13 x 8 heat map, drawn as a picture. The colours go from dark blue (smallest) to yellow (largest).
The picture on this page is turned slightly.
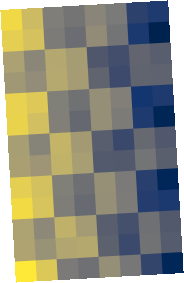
Slope: up to the left. Average level on the scale: 50%. Grain: checkered. Lone odd cells: none.
